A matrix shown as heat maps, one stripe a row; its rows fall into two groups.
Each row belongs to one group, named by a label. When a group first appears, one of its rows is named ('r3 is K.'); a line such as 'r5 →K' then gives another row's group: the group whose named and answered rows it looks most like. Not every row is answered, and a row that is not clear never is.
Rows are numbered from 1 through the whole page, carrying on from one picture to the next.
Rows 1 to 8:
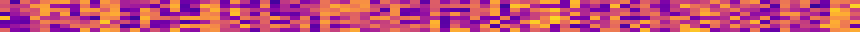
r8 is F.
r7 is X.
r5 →X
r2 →F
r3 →F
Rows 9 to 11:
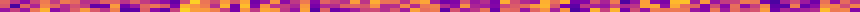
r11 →X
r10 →X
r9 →X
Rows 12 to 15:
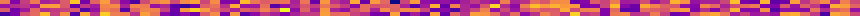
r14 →X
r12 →X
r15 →F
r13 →F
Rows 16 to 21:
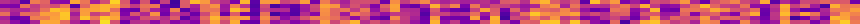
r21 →F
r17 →F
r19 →F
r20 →F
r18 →F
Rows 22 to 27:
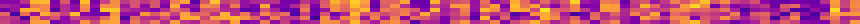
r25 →X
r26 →X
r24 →F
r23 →F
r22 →F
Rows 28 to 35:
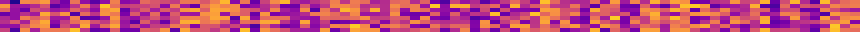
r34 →F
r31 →F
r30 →X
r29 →F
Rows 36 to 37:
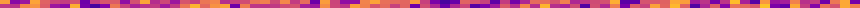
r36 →X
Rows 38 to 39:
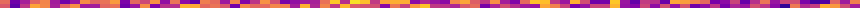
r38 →F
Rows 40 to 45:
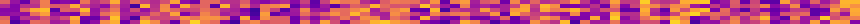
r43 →F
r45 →X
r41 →X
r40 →F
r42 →F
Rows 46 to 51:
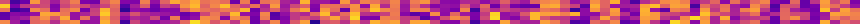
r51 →X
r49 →F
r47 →X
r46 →X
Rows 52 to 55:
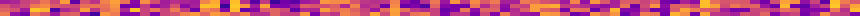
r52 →F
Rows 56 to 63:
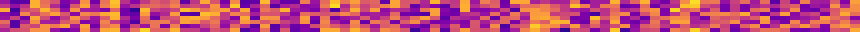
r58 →X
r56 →F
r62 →F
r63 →F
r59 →F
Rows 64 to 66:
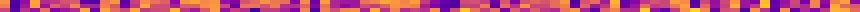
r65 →X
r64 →X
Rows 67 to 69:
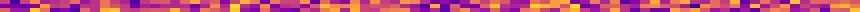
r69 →F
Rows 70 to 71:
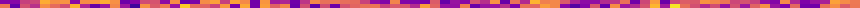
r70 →F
